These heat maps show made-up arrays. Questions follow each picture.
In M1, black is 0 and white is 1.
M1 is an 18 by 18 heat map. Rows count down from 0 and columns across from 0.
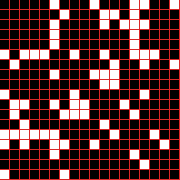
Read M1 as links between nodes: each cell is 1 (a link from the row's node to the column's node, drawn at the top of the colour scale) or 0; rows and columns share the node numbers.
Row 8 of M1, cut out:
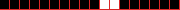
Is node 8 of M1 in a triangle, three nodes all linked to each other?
no
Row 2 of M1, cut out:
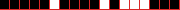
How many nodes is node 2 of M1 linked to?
5
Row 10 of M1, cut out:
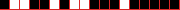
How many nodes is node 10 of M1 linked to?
6
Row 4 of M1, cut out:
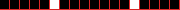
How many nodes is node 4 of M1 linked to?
2
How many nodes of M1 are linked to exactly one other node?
1
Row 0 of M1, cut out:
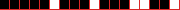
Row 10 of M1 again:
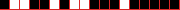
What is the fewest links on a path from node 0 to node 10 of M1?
2
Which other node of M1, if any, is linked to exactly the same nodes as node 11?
none
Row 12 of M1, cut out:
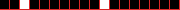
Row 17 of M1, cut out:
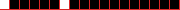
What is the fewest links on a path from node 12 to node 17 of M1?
4
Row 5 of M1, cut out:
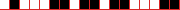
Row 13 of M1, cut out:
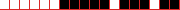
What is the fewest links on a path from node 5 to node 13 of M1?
1
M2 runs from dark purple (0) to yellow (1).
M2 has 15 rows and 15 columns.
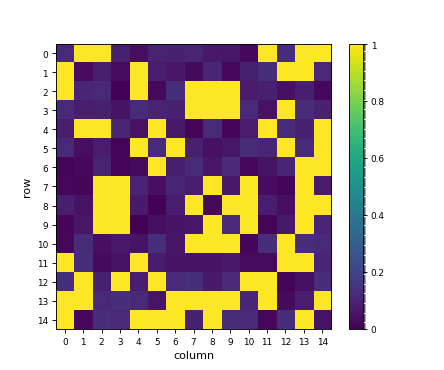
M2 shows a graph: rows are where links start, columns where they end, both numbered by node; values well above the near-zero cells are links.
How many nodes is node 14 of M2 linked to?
6
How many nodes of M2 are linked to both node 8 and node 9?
4
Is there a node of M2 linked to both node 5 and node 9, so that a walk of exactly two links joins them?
no
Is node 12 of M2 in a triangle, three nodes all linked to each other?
no
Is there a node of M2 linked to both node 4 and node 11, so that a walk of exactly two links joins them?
no
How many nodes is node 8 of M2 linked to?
7
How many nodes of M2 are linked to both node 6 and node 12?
1
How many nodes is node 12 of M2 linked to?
5
